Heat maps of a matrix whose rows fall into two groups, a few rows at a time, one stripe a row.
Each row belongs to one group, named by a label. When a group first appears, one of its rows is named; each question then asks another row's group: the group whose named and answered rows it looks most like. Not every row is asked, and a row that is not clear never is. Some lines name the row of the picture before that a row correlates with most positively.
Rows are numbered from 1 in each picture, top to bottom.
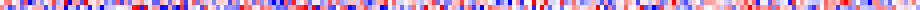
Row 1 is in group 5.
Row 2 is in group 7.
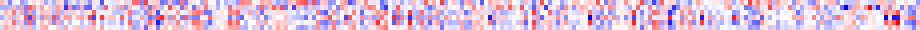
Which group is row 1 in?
7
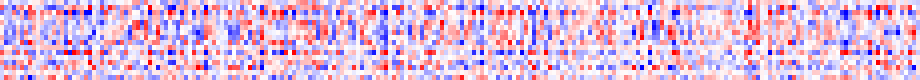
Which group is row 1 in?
7
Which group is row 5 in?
7
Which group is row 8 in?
7
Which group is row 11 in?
5
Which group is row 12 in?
7
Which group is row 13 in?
5
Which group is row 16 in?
5
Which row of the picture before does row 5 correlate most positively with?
1
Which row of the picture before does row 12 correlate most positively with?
5
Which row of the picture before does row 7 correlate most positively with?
4
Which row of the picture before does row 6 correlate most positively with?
1
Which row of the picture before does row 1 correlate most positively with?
1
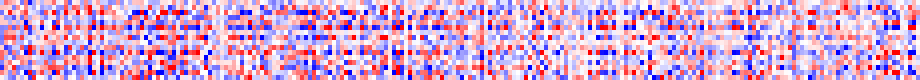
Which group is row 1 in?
5
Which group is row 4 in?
7
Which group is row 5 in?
7
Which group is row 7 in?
5
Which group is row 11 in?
7
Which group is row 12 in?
5
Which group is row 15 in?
7
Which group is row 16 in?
7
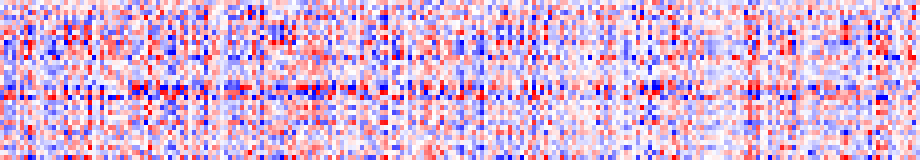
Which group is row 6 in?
5
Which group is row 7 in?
5
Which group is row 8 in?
5
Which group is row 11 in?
5
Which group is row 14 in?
5
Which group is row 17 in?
7
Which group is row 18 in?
7
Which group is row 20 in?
5
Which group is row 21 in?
5
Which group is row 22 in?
7
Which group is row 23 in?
5
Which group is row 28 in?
5
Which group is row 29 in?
5
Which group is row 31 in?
7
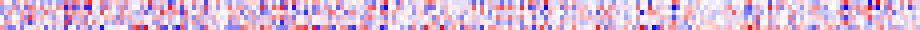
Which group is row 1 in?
5
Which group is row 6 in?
7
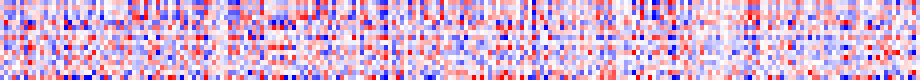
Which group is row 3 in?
7
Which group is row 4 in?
7
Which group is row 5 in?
5
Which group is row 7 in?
7
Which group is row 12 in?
5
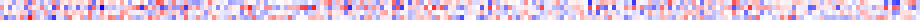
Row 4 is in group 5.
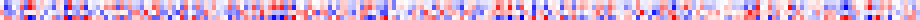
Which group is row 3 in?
7
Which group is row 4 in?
5
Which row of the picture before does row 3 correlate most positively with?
2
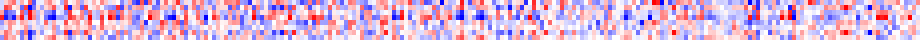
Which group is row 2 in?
5
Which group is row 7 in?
5
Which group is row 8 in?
5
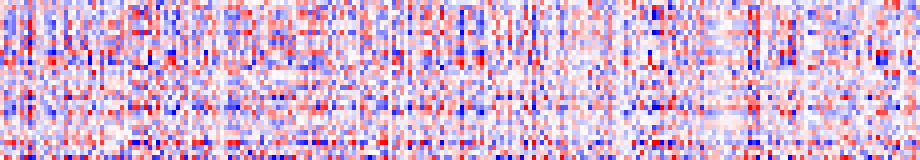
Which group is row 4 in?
7
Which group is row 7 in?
7
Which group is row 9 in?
5
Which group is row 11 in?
5
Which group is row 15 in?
7
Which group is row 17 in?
7
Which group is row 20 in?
5
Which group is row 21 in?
7
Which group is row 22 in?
7
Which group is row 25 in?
5
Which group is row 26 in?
7
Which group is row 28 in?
5
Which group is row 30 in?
7
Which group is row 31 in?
7
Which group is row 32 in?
5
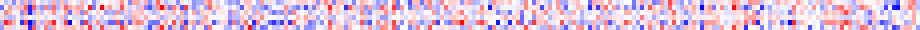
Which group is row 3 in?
5
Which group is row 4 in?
7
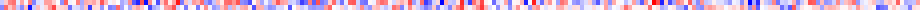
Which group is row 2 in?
5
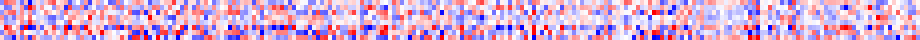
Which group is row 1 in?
5
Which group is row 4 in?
5
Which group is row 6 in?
5
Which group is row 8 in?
7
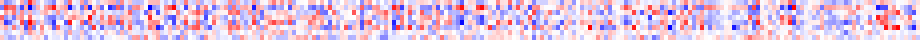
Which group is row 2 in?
5
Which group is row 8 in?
7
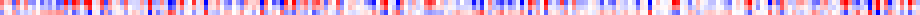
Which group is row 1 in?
5
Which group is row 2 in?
5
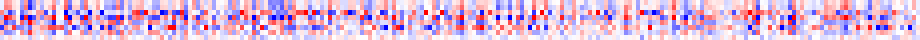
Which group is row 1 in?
5
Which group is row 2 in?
5
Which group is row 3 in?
7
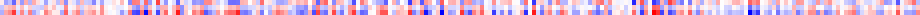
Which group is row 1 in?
7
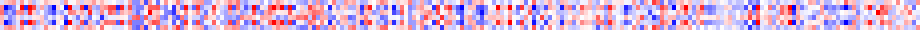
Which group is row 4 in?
7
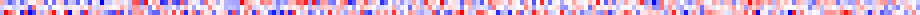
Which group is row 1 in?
7
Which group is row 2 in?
7
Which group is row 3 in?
5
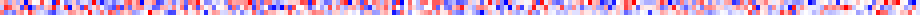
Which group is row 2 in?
5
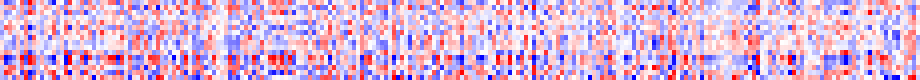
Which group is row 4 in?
7
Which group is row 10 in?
7
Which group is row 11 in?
5
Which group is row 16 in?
7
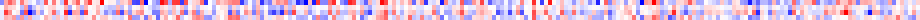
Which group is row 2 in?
5
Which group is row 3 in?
5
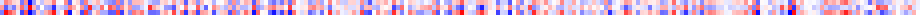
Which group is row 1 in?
5
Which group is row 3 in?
5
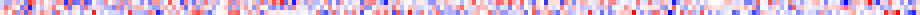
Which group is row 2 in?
5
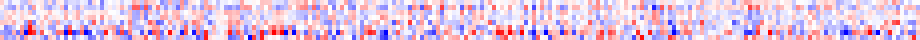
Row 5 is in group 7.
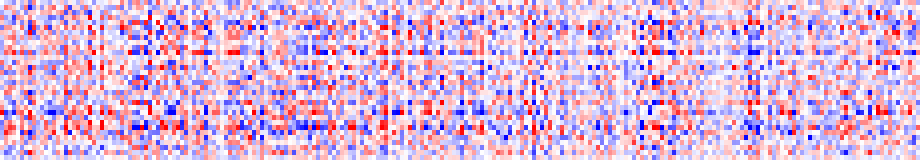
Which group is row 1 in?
7
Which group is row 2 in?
5
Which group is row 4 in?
5
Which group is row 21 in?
7
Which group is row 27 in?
5
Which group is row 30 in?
7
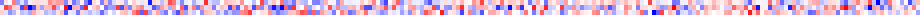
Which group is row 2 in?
5
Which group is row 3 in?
7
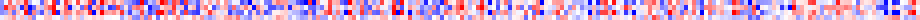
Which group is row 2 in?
5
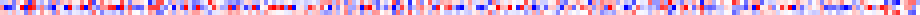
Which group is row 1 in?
7
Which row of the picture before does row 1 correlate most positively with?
3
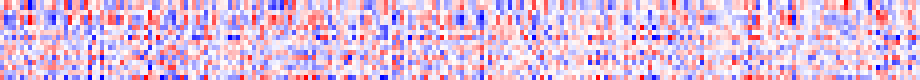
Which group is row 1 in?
5
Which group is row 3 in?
5
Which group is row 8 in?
7
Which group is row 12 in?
7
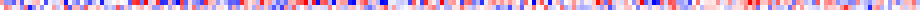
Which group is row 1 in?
7
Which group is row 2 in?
5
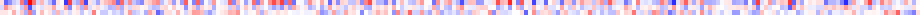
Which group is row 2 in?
5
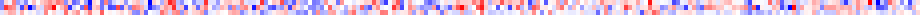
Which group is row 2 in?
5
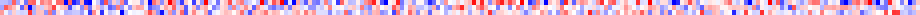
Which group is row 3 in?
7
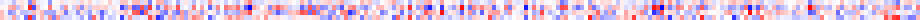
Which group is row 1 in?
7
